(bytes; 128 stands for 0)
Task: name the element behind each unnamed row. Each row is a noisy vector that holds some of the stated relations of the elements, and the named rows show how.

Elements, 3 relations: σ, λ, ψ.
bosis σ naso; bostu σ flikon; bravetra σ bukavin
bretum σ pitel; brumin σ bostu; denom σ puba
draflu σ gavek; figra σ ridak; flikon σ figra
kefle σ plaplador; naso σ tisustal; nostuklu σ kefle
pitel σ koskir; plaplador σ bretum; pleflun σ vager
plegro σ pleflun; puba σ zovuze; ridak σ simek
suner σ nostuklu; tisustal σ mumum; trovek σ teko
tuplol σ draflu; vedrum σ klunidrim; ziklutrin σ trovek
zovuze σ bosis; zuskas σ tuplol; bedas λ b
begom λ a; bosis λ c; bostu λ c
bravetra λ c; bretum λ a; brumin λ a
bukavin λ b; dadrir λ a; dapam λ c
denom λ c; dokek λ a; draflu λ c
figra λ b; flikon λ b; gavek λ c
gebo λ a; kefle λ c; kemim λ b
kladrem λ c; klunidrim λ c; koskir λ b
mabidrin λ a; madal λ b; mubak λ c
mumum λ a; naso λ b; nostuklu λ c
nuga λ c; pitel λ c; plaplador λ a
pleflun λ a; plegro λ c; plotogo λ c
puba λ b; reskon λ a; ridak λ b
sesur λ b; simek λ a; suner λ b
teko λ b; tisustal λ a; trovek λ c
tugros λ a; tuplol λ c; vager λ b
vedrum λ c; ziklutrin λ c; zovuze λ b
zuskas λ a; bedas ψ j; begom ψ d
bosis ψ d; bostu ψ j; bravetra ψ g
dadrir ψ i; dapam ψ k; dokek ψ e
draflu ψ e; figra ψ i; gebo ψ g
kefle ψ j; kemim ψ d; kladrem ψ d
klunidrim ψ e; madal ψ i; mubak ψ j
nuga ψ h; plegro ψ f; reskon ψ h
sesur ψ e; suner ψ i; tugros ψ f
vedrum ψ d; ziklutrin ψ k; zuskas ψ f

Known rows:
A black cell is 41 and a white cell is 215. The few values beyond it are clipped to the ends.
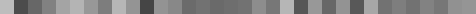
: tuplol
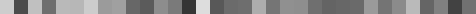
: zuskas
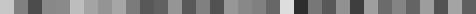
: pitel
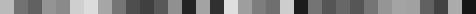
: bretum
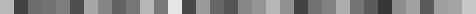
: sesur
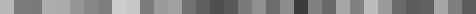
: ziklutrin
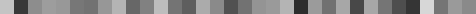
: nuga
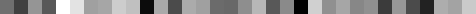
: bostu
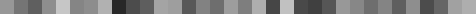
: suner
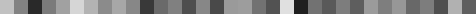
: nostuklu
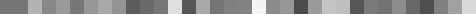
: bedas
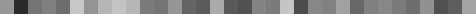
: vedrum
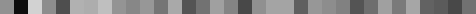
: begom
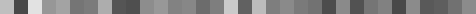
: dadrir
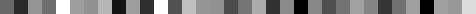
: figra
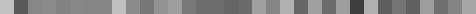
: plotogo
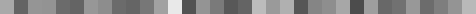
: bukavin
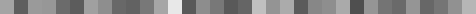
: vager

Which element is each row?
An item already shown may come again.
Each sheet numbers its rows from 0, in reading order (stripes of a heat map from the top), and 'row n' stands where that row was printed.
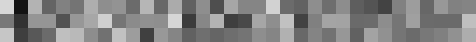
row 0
dokek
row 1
kemim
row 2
denom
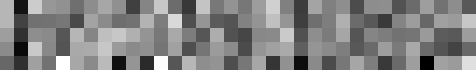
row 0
reskon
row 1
sesur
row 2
kladrem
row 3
begom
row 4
figra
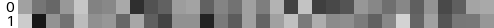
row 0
suner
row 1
tisustal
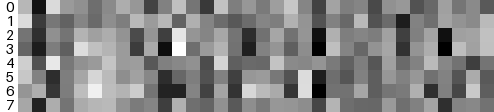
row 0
reskon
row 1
klunidrim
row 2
ridak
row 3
flikon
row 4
tugros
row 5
nostuklu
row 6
kefle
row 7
brumin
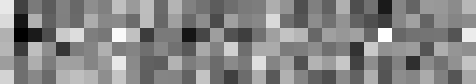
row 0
klunidrim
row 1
dokek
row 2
bosis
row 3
gebo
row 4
mubak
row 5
plegro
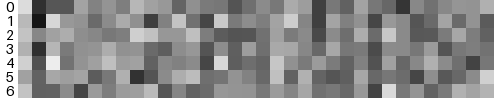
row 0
draflu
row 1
reskon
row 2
dapam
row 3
pleflun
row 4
tugros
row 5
madal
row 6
bravetra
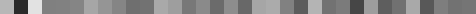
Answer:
simek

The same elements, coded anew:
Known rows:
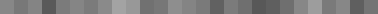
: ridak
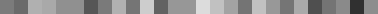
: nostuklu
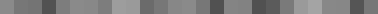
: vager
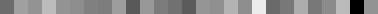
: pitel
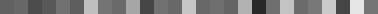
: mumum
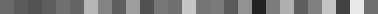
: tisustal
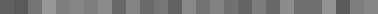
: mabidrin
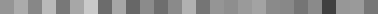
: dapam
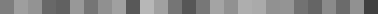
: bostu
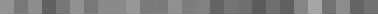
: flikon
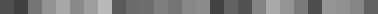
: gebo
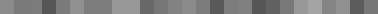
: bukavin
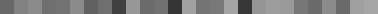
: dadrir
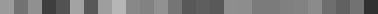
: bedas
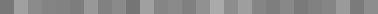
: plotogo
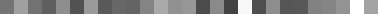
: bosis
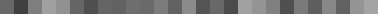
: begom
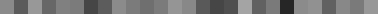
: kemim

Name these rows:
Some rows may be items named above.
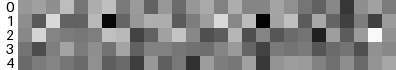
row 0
ziklutrin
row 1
suner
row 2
denom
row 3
brumin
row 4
dadrir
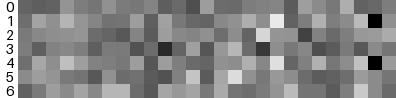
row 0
simek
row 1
pitel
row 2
kladrem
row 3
zuskas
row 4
pitel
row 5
plegro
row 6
bravetra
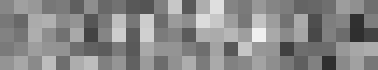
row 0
plegro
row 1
nostuklu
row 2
kefle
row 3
vedrum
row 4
ziklutrin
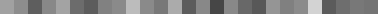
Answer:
sesur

